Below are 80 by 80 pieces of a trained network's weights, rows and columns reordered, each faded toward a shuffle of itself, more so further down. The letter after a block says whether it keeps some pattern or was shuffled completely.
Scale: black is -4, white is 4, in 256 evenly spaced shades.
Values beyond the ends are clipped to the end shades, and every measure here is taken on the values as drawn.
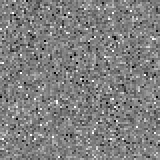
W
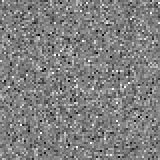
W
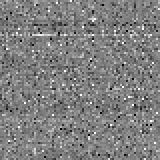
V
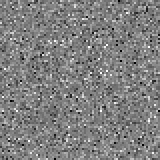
W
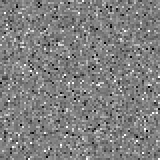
W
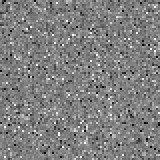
W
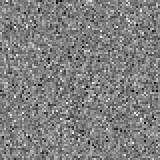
W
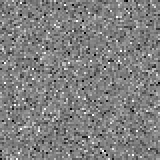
W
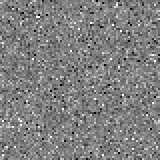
W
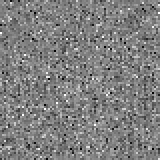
V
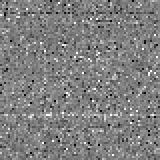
V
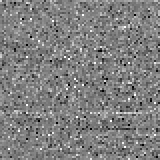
V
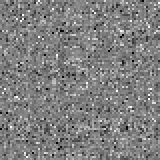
V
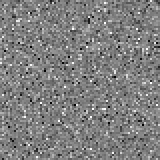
W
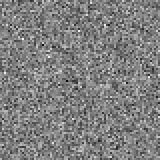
W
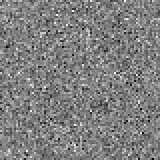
V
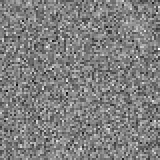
V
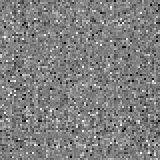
V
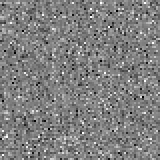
V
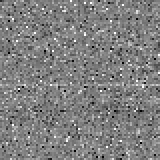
V
